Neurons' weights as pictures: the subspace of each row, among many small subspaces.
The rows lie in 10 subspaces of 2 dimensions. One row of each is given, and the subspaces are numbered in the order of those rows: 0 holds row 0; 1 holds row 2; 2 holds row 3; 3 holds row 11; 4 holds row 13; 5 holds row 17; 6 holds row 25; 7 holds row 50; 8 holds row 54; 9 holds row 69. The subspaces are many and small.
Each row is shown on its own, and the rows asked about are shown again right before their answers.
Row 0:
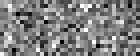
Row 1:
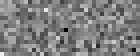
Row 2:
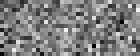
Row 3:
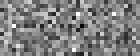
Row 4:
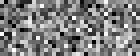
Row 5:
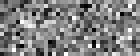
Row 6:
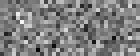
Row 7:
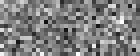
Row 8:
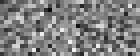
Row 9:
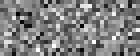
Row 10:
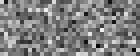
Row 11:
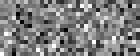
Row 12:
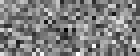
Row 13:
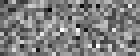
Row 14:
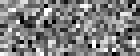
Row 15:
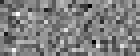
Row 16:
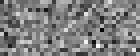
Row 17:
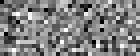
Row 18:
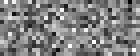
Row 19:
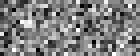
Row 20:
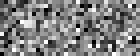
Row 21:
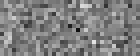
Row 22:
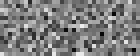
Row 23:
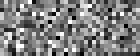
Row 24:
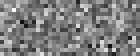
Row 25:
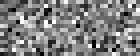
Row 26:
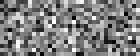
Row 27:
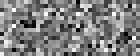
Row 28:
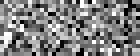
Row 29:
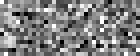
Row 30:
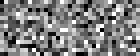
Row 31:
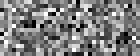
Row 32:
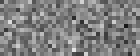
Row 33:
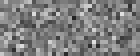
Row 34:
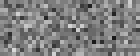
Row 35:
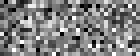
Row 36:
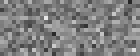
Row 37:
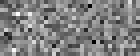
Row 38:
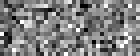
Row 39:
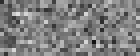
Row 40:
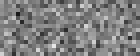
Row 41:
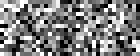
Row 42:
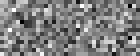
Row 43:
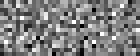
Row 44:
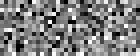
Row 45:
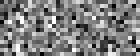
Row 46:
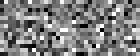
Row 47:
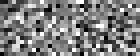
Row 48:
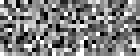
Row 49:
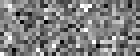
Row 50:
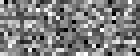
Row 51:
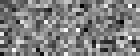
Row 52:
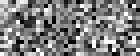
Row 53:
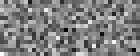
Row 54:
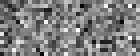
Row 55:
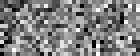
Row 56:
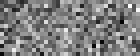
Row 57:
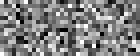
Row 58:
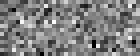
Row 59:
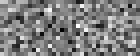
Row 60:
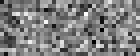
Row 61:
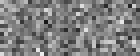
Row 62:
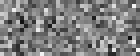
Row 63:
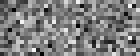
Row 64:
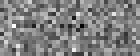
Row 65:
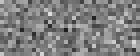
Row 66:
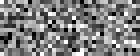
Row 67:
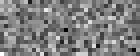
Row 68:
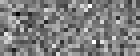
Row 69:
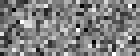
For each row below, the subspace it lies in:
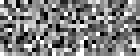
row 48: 3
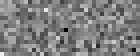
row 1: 0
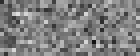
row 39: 7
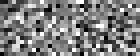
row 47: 4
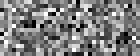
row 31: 2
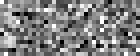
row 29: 7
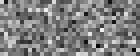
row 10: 7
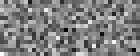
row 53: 0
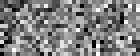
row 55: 1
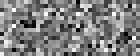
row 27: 2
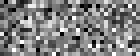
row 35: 4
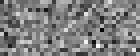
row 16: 7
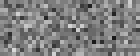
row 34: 0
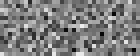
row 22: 0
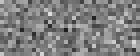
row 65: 8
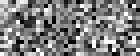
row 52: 9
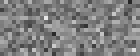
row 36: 5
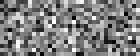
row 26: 9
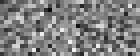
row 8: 4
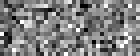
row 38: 8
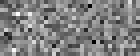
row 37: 5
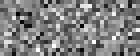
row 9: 3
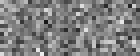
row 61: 8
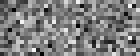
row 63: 9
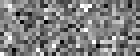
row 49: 0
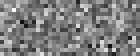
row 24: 2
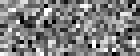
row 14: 6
